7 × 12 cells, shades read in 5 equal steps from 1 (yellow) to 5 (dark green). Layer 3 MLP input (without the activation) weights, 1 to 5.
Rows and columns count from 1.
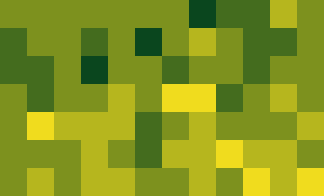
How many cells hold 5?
3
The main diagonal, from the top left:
3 3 3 3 2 4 3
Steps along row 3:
same down up down same up down same up down same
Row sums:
39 41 42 32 30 30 27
